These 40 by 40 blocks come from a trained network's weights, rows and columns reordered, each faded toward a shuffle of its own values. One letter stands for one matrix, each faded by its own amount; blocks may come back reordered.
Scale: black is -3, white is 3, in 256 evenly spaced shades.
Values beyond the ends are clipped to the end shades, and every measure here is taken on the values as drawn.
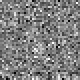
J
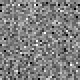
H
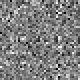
J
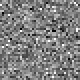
H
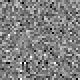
H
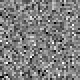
H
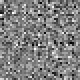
J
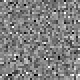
H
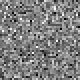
H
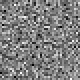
H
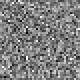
H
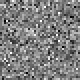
H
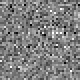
H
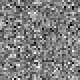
J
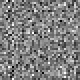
J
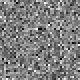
H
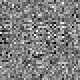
J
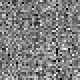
J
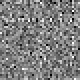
J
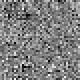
J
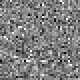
H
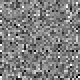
J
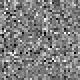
J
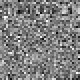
H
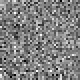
J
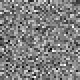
H
